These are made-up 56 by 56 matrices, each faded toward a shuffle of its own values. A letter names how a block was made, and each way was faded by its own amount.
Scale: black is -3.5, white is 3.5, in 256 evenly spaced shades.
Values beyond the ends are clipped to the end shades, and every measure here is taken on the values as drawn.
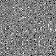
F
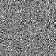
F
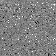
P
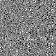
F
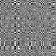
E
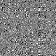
F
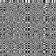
E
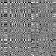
E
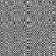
E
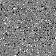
P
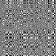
E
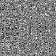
F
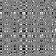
E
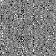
F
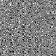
F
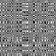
E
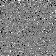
P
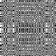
E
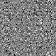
F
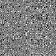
F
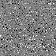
P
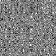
F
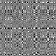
E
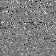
P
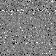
P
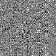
F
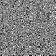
F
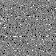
P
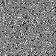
P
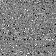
P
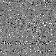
P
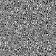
F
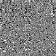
F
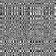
E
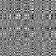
E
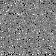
P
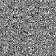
F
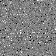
P
